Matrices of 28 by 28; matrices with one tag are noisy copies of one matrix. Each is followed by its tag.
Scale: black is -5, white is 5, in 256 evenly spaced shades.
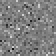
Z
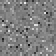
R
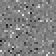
Z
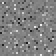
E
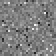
R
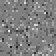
R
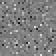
E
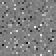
E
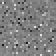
E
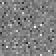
E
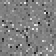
R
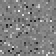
Z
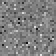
E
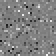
Z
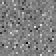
E
